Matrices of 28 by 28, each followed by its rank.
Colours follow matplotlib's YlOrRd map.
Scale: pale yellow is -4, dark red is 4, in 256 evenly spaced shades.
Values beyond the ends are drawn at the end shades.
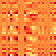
two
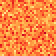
full rank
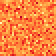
full rank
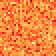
full rank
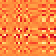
two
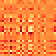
two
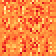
five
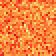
full rank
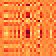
two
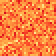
full rank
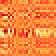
two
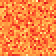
full rank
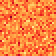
full rank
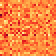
five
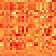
five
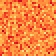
full rank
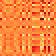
two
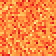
full rank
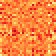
five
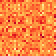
five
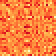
five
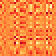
two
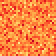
full rank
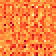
five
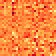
five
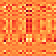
two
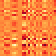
two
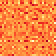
five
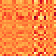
two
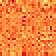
five
